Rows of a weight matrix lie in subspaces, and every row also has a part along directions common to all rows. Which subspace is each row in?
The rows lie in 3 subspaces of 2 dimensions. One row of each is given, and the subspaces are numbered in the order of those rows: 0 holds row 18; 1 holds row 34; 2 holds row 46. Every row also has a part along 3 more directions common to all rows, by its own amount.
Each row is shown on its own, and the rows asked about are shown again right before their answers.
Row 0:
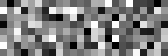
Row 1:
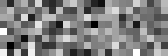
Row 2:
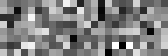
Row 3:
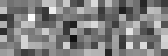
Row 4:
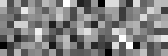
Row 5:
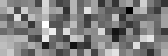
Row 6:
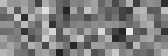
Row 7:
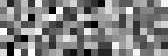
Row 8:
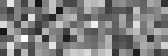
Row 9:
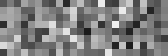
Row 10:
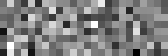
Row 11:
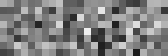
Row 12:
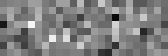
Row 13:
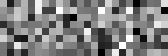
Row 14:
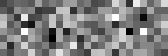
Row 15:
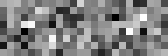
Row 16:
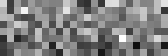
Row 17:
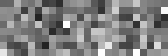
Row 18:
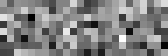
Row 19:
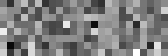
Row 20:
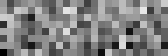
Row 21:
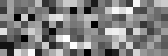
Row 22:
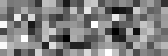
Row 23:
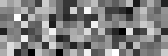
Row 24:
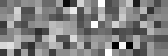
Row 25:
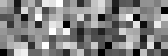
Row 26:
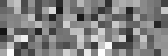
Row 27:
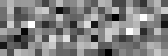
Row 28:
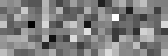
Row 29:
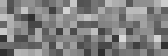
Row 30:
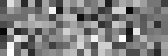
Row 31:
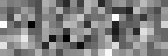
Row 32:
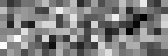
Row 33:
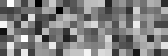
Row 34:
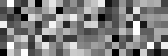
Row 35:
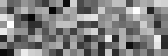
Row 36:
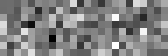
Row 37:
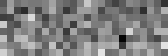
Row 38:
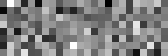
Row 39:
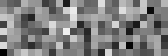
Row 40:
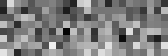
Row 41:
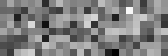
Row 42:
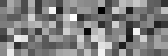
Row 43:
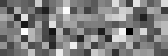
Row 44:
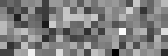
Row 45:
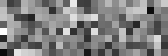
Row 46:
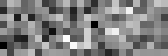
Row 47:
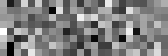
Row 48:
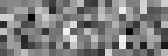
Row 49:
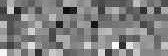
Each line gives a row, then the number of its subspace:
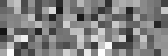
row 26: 1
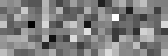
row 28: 2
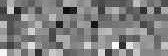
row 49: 0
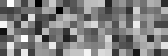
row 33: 1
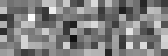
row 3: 0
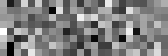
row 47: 1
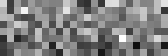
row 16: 0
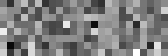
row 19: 1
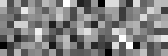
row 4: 0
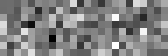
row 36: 2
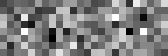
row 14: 2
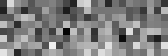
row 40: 0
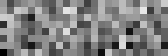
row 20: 0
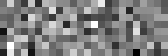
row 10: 1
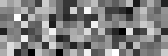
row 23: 2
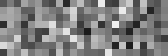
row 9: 0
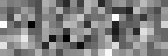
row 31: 2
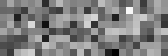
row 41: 2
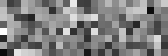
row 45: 0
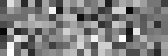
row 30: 1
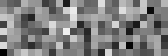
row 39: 0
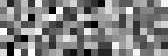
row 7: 1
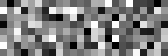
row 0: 1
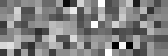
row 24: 0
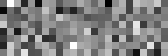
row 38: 1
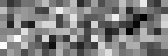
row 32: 2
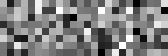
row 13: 1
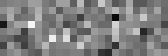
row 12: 2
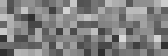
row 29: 0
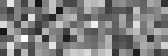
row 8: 1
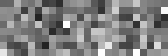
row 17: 1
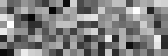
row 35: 0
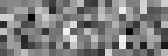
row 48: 0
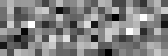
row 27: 2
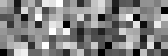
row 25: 1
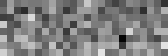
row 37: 0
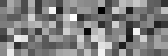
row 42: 1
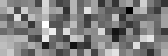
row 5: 2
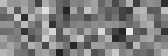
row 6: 2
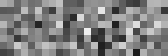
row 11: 1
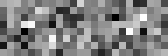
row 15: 2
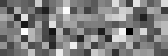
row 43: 2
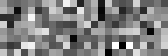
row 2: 0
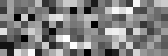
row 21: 2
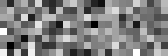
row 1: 1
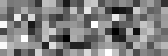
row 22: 2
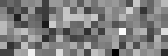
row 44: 2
